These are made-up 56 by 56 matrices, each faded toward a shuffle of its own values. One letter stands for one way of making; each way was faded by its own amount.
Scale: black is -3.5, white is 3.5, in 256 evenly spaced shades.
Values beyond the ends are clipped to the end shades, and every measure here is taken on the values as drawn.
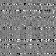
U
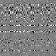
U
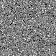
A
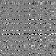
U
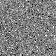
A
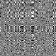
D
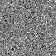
A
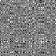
D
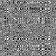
D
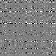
U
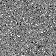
A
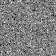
A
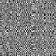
D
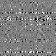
U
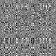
D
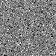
A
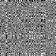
D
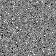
A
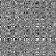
D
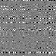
U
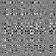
U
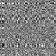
D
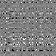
U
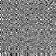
D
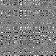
U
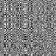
D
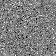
A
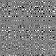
U
